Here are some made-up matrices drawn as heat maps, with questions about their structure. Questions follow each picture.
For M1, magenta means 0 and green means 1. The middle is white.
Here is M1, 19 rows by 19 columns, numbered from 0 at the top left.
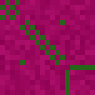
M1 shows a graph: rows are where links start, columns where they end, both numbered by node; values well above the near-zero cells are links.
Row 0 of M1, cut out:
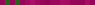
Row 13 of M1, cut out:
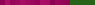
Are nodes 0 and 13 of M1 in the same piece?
no
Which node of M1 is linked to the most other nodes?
node 13
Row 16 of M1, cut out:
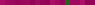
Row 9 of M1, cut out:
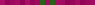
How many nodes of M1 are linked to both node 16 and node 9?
0
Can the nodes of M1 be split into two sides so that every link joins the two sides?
no
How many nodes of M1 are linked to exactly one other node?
5
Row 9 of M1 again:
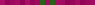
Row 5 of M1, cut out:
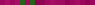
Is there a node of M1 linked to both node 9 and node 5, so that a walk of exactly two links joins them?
no
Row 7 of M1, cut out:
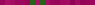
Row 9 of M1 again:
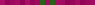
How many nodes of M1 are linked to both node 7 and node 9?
1
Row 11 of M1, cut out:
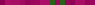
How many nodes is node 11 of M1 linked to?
2
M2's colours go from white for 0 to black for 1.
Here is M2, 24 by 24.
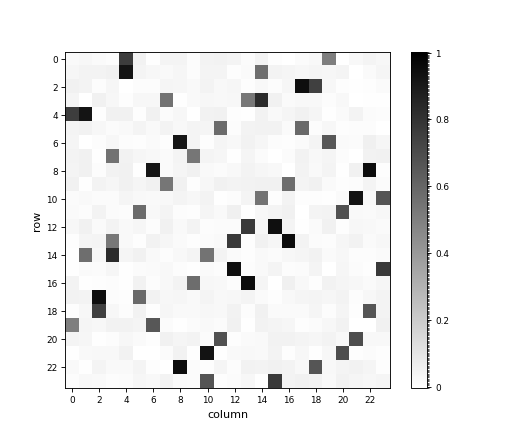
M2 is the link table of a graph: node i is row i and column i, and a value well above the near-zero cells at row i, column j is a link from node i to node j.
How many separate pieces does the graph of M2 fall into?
1
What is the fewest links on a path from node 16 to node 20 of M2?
6
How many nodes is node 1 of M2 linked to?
2
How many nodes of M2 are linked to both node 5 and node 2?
1
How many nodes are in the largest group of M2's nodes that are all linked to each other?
2
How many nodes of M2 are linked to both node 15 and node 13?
1
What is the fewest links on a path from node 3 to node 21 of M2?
3
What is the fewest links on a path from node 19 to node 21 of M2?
6
